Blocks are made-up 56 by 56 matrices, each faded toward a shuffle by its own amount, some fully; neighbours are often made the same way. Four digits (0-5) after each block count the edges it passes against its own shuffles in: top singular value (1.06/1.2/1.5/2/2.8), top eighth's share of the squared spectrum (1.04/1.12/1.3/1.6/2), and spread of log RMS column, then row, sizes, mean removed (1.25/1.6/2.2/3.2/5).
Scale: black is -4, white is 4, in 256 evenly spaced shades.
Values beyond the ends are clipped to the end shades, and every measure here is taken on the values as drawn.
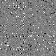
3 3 1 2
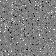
1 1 0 0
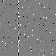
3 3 1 0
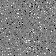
2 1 0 0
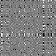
5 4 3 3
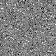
2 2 0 0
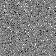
0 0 0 0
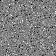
0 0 0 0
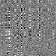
4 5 3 2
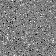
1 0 0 0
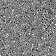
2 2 0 0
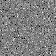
2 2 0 0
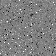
1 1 0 0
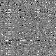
3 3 1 2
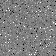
0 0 0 0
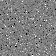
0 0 0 0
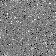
1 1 0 0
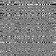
4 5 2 3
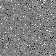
2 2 0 1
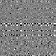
4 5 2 3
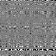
4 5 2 3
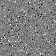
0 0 0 0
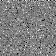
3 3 0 1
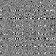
4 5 2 3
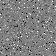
0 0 0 0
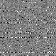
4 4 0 2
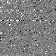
3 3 0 1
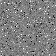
0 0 0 0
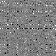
4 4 1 2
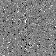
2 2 1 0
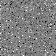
1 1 1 0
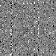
3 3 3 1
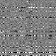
4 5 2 3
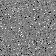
0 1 0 0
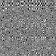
4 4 2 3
